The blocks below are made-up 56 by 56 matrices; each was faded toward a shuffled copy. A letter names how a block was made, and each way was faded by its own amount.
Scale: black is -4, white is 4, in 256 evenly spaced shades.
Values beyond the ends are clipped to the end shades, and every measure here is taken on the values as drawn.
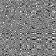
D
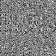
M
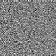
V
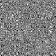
V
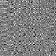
D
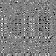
D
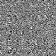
V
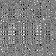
D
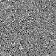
M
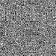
M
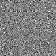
V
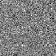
V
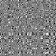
D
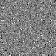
M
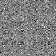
M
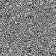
M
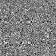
M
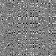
D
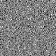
V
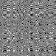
D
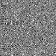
M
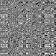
D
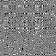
D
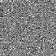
M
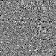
M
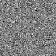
V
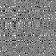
D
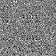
M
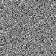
M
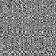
D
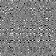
D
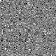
M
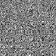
V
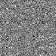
V
